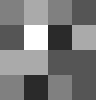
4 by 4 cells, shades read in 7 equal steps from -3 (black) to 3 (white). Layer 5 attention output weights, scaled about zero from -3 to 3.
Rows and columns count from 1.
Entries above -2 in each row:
4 3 4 3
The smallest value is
-2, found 2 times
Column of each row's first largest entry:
2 2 1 1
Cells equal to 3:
1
